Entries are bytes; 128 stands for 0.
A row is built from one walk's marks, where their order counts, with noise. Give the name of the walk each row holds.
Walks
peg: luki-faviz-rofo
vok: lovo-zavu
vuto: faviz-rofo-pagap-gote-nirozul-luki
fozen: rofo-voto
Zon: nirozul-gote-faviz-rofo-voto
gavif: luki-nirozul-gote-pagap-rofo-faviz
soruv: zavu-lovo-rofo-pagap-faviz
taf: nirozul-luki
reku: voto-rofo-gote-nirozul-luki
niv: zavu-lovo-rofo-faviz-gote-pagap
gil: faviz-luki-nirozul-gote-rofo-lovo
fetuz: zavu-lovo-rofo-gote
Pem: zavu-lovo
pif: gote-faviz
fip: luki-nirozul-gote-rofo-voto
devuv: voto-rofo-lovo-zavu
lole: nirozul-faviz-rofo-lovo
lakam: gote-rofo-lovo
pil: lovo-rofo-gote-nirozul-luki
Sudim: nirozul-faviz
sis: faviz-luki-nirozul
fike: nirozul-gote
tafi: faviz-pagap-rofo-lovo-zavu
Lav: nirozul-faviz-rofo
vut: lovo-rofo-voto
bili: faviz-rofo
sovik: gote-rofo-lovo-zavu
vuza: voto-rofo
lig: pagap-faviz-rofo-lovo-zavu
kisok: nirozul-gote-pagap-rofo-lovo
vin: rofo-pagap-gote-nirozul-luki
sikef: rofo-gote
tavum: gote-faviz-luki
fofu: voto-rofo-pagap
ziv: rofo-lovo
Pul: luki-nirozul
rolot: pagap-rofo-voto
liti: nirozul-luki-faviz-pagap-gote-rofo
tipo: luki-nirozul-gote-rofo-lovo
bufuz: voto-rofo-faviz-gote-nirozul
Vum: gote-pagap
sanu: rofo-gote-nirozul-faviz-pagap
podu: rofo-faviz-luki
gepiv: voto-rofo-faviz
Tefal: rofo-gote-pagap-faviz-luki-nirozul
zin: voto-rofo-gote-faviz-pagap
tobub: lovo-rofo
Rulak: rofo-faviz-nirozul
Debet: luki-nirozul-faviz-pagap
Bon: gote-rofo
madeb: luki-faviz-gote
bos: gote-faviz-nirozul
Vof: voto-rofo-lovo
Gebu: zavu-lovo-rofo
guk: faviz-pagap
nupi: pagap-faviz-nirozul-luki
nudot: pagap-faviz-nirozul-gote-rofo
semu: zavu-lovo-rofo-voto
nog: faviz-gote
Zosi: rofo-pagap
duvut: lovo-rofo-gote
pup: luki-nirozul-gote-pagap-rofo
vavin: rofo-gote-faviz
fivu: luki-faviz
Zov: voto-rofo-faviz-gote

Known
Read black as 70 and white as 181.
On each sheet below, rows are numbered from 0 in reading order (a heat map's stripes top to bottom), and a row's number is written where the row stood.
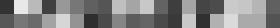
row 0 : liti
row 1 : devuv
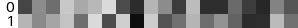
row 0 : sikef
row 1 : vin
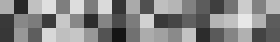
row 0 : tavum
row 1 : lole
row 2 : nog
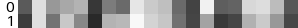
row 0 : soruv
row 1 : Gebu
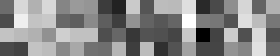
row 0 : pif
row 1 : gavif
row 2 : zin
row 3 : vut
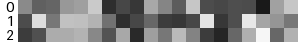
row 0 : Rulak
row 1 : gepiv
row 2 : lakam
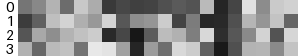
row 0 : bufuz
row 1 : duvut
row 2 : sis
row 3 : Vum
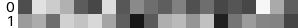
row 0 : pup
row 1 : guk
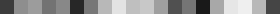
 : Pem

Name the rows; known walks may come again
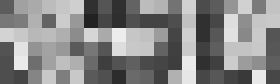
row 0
sis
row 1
bufuz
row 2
niv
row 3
soruv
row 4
gepiv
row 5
fozen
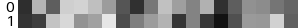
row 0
nog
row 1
duvut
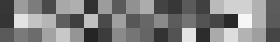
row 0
lole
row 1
pup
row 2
devuv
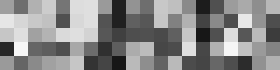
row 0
Vum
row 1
Debet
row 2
zin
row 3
Sudim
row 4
Rulak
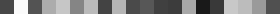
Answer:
vuza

